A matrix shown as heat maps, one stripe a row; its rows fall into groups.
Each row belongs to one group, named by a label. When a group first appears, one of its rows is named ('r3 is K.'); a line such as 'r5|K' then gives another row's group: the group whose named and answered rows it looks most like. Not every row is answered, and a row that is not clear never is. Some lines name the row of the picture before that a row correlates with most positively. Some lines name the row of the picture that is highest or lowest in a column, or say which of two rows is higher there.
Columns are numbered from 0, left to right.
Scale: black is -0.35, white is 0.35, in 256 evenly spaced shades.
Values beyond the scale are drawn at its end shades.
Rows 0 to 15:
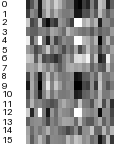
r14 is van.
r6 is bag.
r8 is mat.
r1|mat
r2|bag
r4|bag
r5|van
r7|bag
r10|mat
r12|bag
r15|bag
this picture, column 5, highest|9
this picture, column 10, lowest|14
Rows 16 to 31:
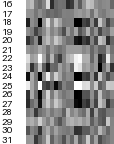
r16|van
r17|bag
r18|mat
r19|van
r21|bag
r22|bag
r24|mat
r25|bag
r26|mat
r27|mat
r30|mat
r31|van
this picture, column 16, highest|16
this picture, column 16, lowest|28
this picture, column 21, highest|25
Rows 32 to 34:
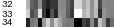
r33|bag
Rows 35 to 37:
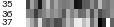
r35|mat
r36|van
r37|bag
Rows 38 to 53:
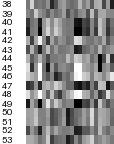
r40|mat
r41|mat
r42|bag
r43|mat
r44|bag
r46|bag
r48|bag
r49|mat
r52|mat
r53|van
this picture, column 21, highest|46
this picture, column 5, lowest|45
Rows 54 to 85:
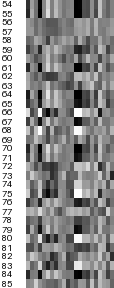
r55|mat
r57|bag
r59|mat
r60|van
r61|mat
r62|bag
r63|van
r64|mat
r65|mat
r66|bag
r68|bag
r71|mat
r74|bag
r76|mat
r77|bag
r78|mat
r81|mat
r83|bag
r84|mat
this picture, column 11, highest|77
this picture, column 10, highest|77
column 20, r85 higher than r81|Yes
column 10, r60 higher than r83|Yes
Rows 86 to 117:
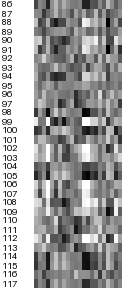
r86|mat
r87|van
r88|bag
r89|van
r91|bag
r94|bag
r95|bag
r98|mat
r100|mat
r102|bag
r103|bag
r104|mat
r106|bag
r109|bag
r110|van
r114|mat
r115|mat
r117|mat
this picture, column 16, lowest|116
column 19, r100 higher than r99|Yes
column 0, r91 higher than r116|Yes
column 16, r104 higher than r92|No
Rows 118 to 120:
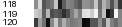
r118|van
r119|bag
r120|mat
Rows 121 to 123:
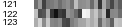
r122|bag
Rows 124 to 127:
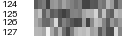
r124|mat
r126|van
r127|bag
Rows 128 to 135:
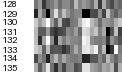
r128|van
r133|bag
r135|bag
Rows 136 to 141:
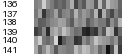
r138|van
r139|mat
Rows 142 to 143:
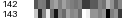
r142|mat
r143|bag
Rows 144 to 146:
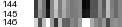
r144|mat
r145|mat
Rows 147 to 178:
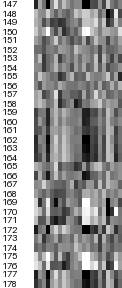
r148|bag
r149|bag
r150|bag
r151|van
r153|van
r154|van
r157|van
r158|van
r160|mat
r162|mat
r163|mat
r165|van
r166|mat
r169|bag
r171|bag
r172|mat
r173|van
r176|bag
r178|mat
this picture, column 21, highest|150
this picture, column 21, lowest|155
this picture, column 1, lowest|169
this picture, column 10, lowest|158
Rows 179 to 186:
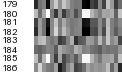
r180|bag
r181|mat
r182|mat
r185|bag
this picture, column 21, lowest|186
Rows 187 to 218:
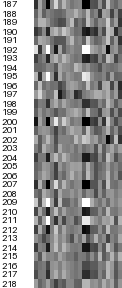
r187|mat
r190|mat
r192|bag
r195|bag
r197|van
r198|mat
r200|mat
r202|bag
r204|mat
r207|mat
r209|bag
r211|bag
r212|mat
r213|van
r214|mat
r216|mat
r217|mat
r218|bag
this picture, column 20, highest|202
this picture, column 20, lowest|190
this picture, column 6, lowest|197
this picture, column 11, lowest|197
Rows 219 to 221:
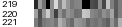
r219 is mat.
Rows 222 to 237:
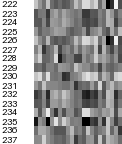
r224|mat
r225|van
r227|van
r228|van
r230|bag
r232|mat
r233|mat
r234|bag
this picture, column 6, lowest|228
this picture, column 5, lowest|234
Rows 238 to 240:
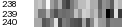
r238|bag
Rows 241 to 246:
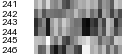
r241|bag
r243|mat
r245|bag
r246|bag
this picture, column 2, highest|245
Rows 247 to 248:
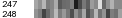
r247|van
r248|van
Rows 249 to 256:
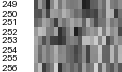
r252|van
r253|bag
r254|van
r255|van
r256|van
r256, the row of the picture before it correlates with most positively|248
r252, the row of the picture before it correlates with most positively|247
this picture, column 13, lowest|249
